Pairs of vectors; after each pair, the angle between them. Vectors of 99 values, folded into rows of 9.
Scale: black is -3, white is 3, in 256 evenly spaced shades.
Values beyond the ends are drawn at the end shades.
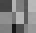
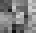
nearly parallel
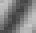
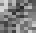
partly aligned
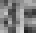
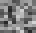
partly aligned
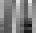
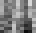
nearly parallel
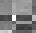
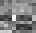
nearly parallel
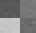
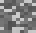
orthogonal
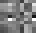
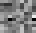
nearly opposite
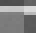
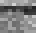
nearly opposite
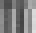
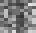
partly aligned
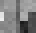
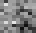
partly aligned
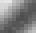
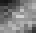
nearly opposite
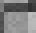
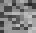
partly aligned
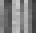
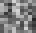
partly aligned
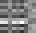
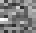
partly aligned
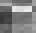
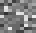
orthogonal
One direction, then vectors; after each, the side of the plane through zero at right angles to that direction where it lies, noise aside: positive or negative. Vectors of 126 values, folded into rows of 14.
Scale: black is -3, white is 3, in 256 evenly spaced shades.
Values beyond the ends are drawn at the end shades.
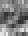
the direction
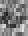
positive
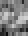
negative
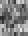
positive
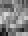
negative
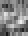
negative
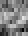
negative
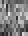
negative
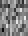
negative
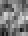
negative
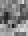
positive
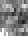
positive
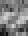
negative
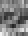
positive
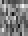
positive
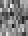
positive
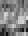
negative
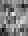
negative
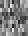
positive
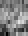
negative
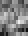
negative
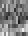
positive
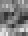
positive
